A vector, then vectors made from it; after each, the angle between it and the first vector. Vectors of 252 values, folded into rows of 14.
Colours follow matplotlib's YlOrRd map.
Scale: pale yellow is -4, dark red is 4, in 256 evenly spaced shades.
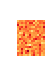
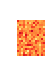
nearly opposite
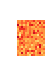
partly aligned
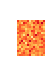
partly opposed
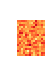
nearly opposite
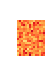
partly opposed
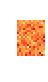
orthogonal
